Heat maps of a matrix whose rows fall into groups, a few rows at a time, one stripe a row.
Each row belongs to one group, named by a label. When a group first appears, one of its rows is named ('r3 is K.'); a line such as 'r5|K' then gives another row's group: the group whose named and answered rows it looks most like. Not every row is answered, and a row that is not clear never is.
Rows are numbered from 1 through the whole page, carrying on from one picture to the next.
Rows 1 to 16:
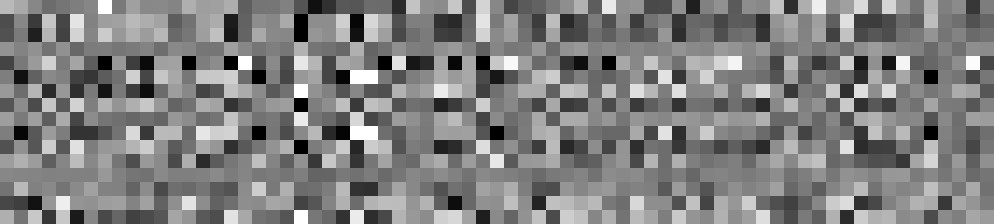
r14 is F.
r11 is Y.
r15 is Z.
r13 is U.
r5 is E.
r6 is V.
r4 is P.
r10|V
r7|P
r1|U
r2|Y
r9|P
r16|P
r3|Y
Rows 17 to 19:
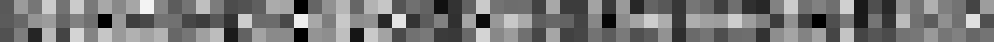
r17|Y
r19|Y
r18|E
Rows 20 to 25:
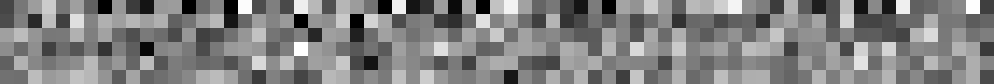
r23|P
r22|F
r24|F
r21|Y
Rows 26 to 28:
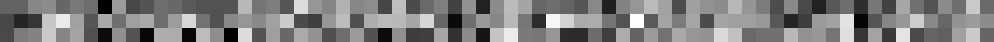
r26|E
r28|E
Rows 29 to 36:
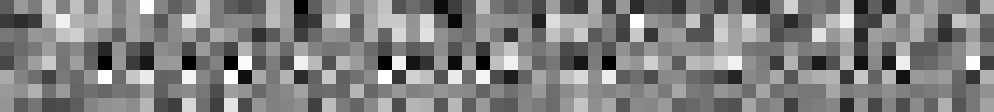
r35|P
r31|Z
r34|U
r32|E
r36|U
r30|Z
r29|Y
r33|E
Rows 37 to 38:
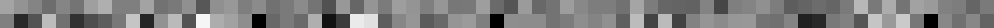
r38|V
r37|U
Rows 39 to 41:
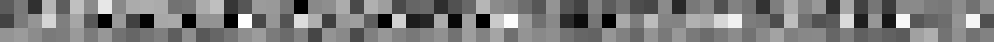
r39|Y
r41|F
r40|E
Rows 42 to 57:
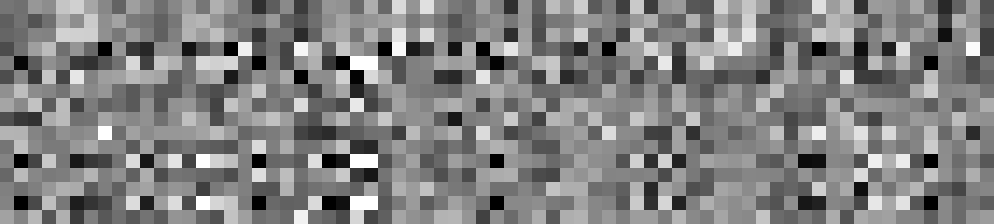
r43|Z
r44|Z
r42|Z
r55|Z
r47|Y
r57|P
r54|F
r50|Z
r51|U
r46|V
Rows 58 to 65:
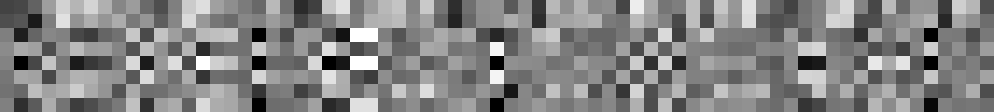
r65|V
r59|Z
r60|V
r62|V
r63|F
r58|Z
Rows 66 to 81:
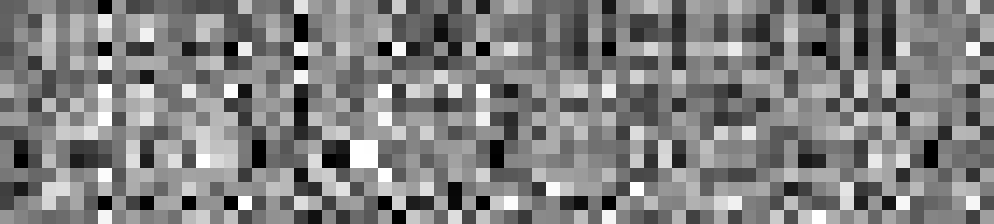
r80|E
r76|V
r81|U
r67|Y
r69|E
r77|V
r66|E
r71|P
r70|Y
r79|Z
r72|U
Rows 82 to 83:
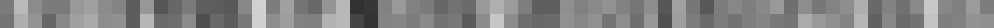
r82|F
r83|F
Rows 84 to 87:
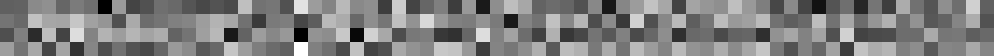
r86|Y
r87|P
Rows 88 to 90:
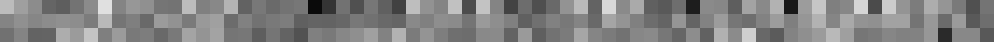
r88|U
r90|Z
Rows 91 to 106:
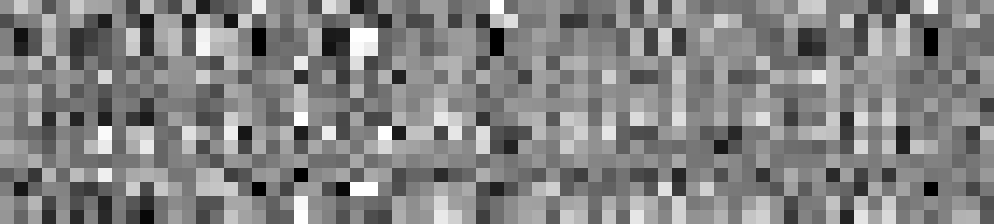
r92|E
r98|P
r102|P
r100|U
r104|V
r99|P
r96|U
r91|F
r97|P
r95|P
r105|P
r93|V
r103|Y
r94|V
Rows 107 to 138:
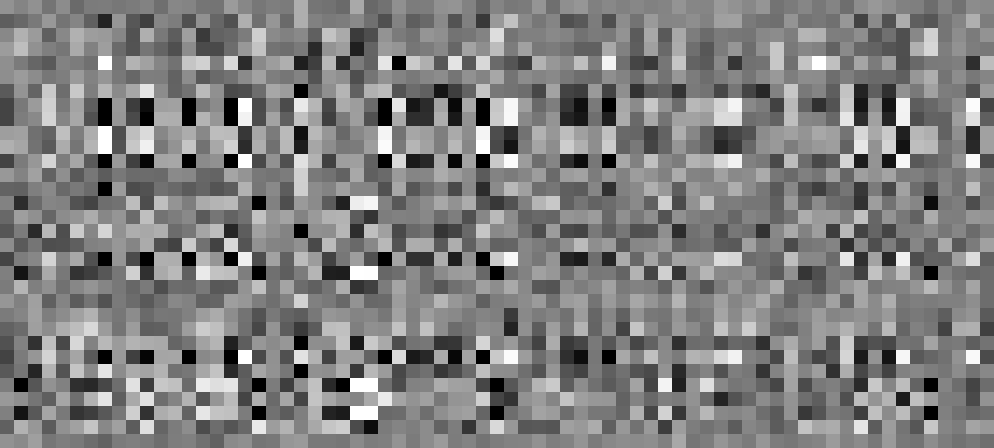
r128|P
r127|F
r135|U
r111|U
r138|P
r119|P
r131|Y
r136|V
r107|P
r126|V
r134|V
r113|Y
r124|U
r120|E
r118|E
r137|F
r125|E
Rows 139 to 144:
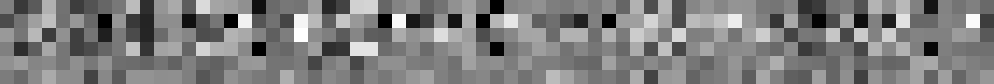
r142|V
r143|F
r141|P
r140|E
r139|V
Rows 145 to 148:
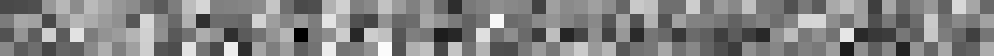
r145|Z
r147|Y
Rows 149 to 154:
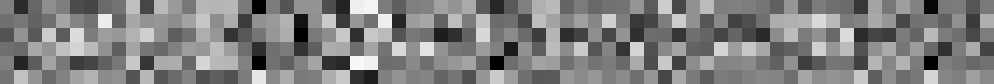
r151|Y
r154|F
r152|Z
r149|V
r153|V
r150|U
